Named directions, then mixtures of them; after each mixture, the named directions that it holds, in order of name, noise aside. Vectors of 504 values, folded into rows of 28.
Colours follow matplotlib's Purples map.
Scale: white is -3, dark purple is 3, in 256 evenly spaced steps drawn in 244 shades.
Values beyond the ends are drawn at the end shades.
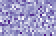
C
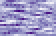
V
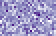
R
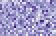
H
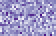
C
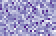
H, R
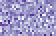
C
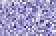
H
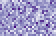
H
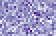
R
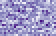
H, V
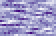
V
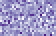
C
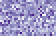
C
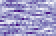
V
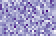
H, R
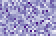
H, R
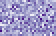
C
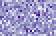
C, R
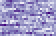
C, V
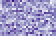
H, V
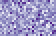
H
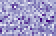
C, R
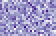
H, R
